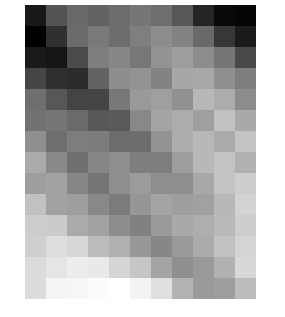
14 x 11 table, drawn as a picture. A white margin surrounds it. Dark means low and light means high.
Lone odd cells: none. Ninth with the lowest average: top left. Slope: up to the bottom. Grain: diagonal, down to the right.
